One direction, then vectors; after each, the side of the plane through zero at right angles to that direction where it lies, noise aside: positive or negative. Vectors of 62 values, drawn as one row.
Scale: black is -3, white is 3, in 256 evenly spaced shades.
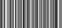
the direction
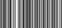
positive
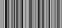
negative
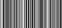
negative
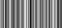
negative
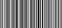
negative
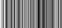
negative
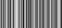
positive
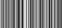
negative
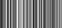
positive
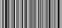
negative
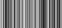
negative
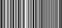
positive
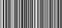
negative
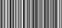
positive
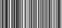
negative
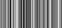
positive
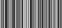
negative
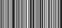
negative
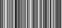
positive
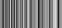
negative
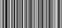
negative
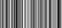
negative
